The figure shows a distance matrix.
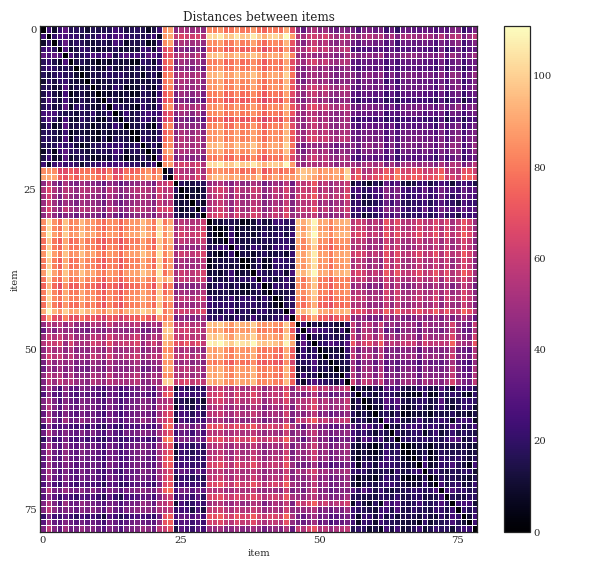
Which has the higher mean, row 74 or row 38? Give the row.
38
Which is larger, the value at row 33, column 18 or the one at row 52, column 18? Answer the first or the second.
the first
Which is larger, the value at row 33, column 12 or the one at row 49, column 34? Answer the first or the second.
the second
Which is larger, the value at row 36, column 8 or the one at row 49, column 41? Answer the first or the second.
the second
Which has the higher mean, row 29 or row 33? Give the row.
33
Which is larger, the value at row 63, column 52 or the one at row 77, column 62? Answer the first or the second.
the first
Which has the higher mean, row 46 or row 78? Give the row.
46
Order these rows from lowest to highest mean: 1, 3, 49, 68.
68, 3, 1, 49
